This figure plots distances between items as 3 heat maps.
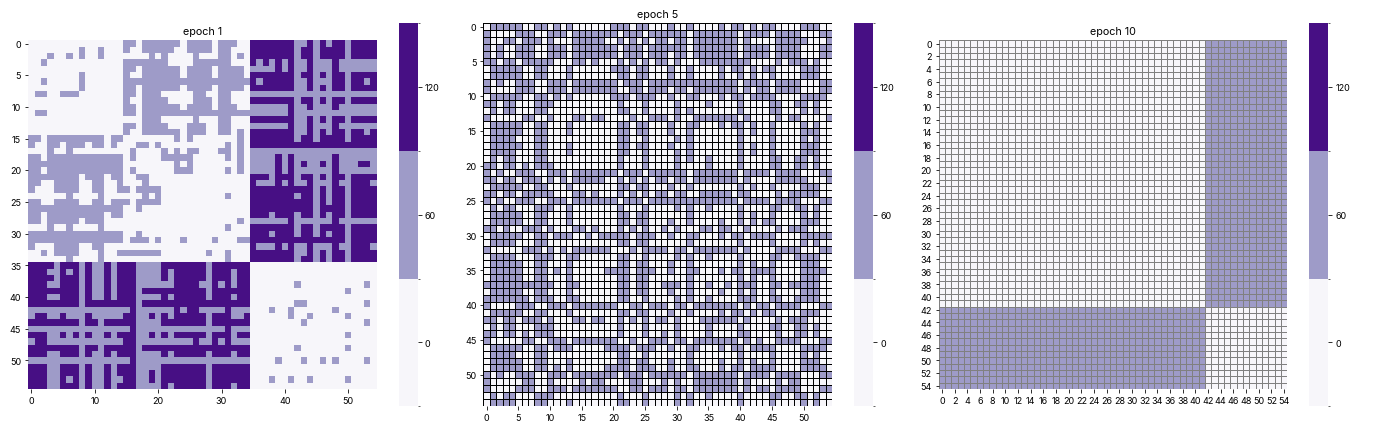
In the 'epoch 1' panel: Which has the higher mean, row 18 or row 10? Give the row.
18
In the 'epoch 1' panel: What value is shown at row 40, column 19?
60
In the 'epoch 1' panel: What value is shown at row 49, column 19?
60
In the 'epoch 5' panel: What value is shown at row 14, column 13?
60
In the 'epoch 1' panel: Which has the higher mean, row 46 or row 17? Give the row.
46
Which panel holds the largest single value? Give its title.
epoch 1
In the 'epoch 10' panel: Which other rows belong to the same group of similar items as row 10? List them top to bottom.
0, 1, 2, 3, 4, 5, 6, 7, 8, 9, 11, 12, 13, 14, 15, 16, 17, 18, 19, 20, 21, 22, 23, 24, 25, 26, 27, 28, 29, 30, 31, 32, 33, 34, 35, 36, 37, 38, 39, 40, 41
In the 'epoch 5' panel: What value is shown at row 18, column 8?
60
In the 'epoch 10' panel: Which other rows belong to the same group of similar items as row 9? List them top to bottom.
0, 1, 2, 3, 4, 5, 6, 7, 8, 10, 11, 12, 13, 14, 15, 16, 17, 18, 19, 20, 21, 22, 23, 24, 25, 26, 27, 28, 29, 30, 31, 32, 33, 34, 35, 36, 37, 38, 39, 40, 41
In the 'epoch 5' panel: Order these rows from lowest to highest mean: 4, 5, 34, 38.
34, 38, 5, 4
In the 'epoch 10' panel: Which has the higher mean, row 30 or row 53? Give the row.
53
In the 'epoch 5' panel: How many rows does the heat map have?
55
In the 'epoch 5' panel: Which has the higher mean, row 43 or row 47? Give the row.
43
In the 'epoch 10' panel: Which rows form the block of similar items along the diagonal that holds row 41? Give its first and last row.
0 to 41
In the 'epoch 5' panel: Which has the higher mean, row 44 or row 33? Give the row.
33
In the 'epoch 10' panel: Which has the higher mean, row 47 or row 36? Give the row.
47
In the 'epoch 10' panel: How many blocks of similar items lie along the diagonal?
2
